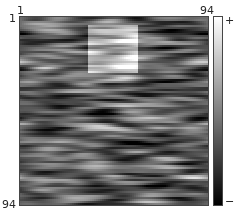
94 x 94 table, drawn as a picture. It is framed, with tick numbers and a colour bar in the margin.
Odd patch: higher, in the top middle. Ninth with the highest average: top middle. Grain: streaks across. Average level on the scale: 40%.
